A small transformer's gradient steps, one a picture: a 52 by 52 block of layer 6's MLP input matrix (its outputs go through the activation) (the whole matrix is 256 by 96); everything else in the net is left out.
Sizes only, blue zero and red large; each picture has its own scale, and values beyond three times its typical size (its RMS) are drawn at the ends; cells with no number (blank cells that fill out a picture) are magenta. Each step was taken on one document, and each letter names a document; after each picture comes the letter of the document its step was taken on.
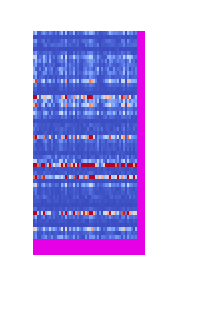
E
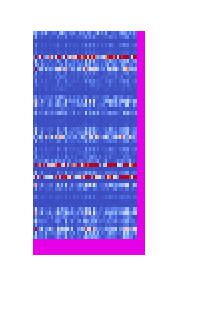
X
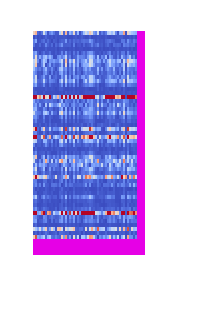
E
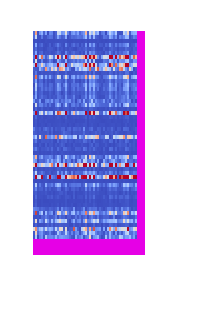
X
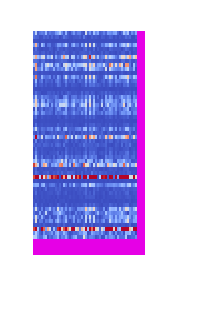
X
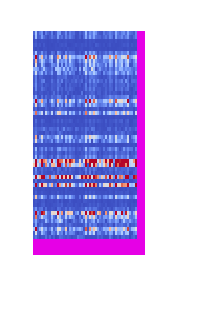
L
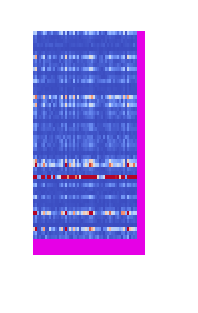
E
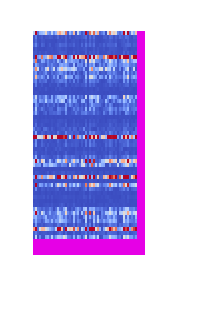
X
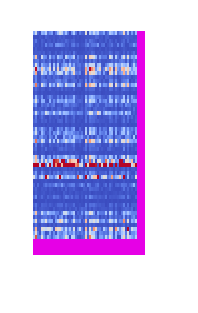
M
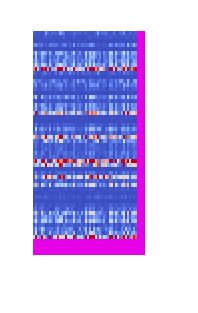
M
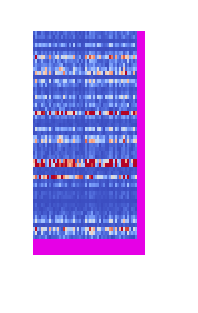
M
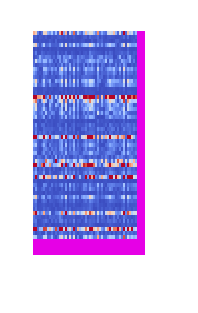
E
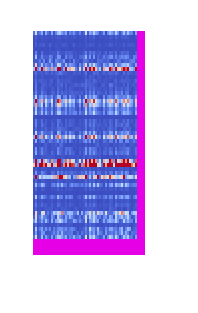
L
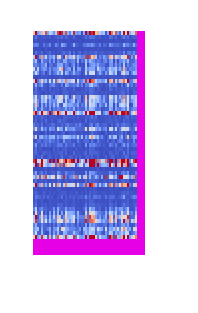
M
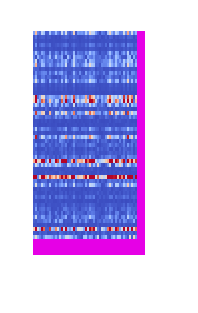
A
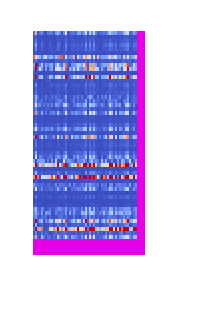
X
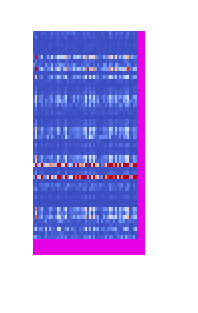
X
